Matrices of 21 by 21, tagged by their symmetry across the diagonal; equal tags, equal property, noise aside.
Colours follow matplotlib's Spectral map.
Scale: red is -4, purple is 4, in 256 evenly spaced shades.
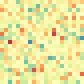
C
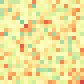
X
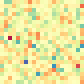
C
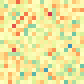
X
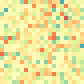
C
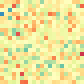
C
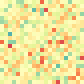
X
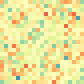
X
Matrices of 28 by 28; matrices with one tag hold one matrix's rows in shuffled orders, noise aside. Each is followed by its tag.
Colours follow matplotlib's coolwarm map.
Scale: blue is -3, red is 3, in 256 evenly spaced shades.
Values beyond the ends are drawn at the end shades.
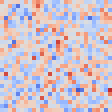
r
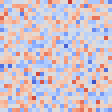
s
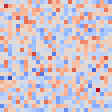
s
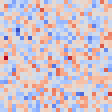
r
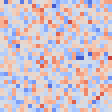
r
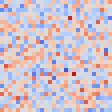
s
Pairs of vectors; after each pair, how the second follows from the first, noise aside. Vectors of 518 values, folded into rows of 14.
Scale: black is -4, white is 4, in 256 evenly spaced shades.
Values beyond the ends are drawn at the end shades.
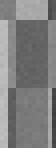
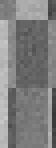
copied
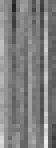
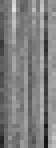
negated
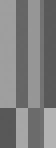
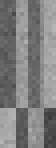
negated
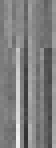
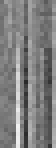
copied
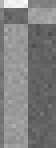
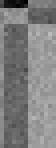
negated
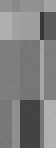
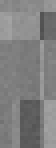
shrunk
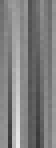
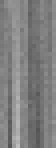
shrunk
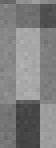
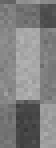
copied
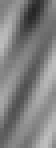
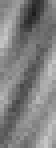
copied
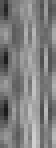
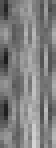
copied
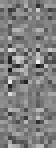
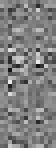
copied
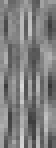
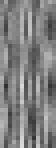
copied
